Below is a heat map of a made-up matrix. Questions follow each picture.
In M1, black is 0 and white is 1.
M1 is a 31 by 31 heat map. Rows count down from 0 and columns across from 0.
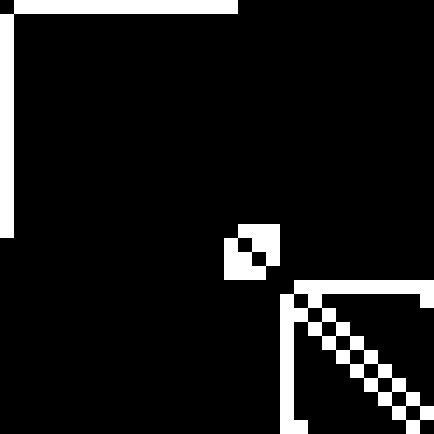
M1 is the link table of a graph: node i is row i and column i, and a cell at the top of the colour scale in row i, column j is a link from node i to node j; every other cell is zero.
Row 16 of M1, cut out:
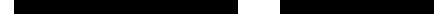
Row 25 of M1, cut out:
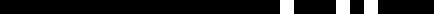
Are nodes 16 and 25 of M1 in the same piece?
no
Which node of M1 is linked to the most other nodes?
node 0
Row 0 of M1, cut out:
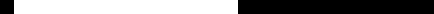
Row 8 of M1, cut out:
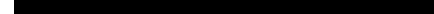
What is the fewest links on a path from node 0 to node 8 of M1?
1
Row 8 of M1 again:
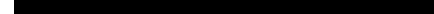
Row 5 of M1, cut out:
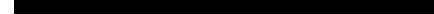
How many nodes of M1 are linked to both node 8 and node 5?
1
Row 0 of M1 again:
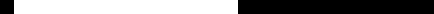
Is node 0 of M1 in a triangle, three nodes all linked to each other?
no
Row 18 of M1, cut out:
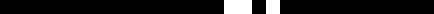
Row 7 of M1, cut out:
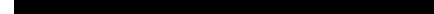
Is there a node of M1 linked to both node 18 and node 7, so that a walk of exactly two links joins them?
no
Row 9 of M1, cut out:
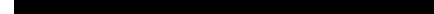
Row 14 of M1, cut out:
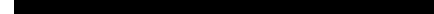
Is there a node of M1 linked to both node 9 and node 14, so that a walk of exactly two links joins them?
yes
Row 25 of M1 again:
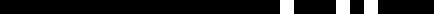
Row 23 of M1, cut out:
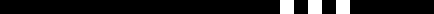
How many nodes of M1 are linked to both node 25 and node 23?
2
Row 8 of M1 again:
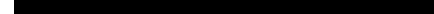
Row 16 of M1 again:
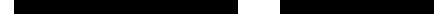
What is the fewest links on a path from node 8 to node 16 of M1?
2
